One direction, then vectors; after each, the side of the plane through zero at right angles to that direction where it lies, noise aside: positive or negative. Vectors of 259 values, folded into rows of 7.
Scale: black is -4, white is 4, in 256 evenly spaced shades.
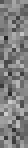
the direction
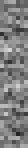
positive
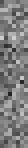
positive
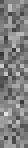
positive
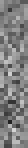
negative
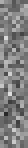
negative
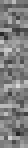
positive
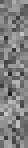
positive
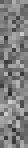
positive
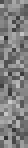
positive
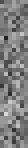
positive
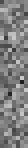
positive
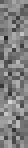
positive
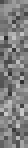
positive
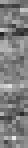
negative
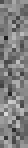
positive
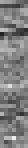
negative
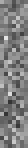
negative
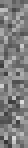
negative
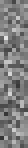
negative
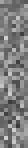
negative
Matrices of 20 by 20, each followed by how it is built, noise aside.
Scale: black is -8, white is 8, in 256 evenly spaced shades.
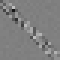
banded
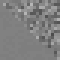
upper triangular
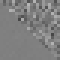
upper triangular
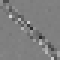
banded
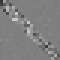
banded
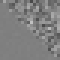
upper triangular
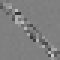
banded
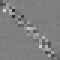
banded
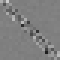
banded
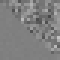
upper triangular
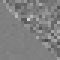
upper triangular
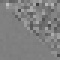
upper triangular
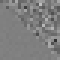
upper triangular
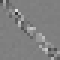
banded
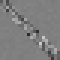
banded
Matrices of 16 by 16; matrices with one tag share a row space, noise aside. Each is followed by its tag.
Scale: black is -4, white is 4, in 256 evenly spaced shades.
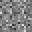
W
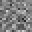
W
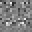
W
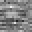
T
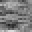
T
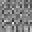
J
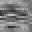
T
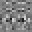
W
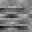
T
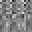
W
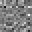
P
